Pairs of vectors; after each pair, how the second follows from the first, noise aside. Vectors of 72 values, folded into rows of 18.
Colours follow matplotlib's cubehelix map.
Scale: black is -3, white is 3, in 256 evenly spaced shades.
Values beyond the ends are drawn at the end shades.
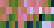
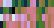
reversed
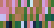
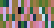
shuffled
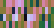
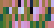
wrapped around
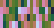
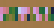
partly zeroed
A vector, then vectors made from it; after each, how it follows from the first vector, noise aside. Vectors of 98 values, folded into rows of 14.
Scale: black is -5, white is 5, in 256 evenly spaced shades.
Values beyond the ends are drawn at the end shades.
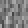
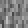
copied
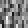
scaled up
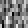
scaled up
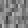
negated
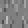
partly zeroed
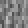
copied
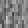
copied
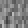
negated
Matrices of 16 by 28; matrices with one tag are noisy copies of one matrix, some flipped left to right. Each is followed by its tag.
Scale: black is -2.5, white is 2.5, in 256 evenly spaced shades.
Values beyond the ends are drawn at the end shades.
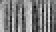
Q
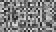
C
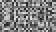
C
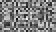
C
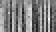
Q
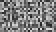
C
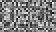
C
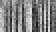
Q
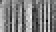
Q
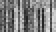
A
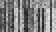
A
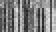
A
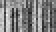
A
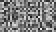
C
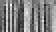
Q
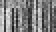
A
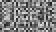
C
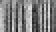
Q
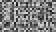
C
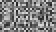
C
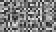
C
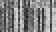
A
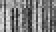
A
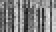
A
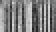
Q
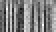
Q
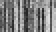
A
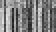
A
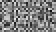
C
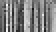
Q
